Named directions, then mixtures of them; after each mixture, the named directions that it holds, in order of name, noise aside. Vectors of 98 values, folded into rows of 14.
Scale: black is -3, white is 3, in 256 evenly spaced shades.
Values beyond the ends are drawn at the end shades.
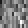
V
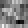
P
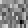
P, V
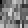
P, V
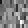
V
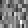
V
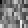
P, V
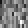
V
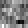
P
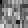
P, V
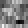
P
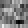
P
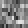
P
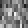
P, V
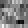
P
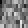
P, V
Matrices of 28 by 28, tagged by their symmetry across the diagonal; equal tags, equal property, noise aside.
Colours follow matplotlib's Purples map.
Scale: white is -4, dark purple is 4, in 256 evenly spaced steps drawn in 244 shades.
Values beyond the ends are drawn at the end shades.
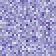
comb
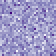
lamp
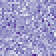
comb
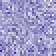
comb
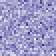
lamp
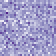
lamp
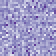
comb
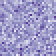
comb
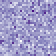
lamp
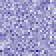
comb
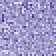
comb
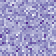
lamp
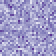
comb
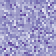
comb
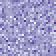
lamp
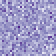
lamp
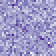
lamp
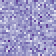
lamp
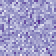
lamp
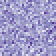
comb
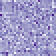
comb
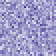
lamp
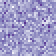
lamp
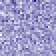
comb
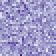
lamp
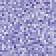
comb
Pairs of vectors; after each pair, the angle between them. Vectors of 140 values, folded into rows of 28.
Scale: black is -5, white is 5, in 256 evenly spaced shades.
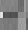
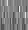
orthogonal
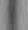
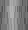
nearly opposite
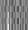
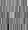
partly opposed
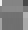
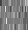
partly opposed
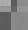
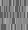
orthogonal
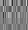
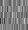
partly opposed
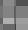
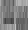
nearly opposite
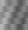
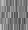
partly aligned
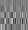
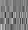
nearly parallel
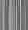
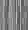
nearly parallel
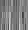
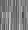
nearly parallel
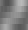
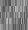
partly aligned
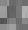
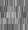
partly opposed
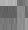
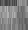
nearly opposite
